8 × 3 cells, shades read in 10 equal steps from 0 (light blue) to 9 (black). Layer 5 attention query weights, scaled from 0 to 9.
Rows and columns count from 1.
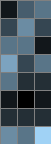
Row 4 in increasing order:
2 4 6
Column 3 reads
4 6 8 4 7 8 7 0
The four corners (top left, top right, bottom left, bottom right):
8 4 3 0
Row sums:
17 15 16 12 18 25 21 7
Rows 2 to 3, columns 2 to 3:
3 6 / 4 8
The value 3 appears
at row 2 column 2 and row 8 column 1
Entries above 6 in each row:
1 0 1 0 2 3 3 0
